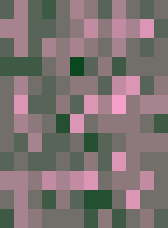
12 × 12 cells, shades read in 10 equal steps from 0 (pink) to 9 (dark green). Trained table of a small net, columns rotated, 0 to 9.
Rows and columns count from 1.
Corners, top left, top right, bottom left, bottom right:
6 5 7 6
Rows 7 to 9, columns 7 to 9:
5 4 4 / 8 6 5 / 4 6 1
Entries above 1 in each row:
12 11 12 12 11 9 11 12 11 11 11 12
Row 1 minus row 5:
1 0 1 1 0 -1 0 0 1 4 0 1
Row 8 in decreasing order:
8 6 6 6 6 5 5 5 4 4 4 3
